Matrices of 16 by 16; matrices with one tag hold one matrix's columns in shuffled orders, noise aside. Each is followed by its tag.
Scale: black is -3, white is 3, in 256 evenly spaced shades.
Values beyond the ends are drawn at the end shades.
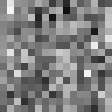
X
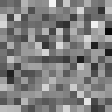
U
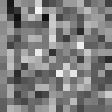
X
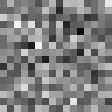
U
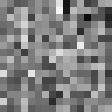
X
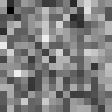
X
